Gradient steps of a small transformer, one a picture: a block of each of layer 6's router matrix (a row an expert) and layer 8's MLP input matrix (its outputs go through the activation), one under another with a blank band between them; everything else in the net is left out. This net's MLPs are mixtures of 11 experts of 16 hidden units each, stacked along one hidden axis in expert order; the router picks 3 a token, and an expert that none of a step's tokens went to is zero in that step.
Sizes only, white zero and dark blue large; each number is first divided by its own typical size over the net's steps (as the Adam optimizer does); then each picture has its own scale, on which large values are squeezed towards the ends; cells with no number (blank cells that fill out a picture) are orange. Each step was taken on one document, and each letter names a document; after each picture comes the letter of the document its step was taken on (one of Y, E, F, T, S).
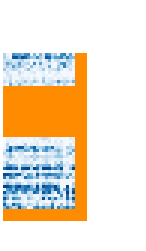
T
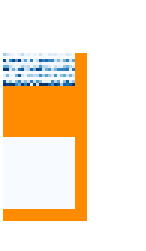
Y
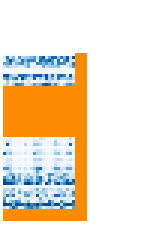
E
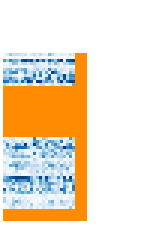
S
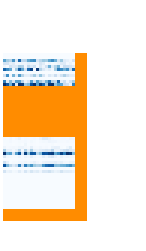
Y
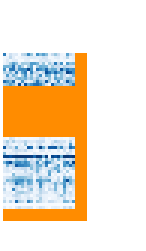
S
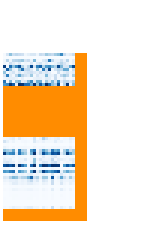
Y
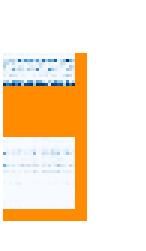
Y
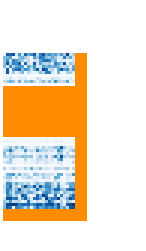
T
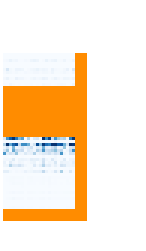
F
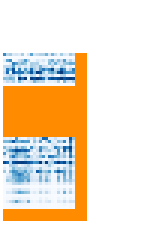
S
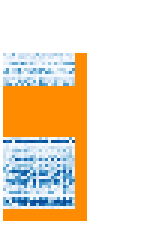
S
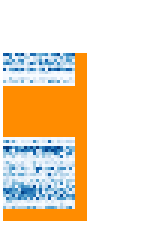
T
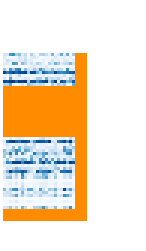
S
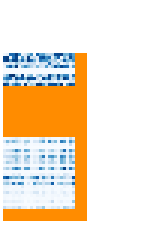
E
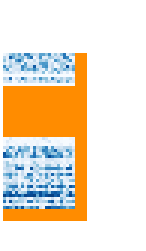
T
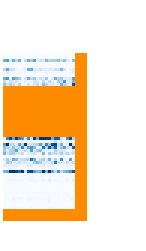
F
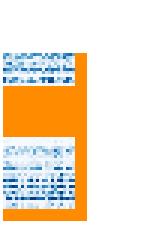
T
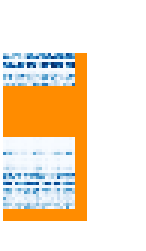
E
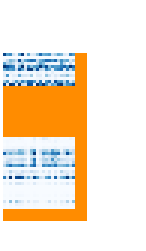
Y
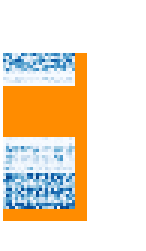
T
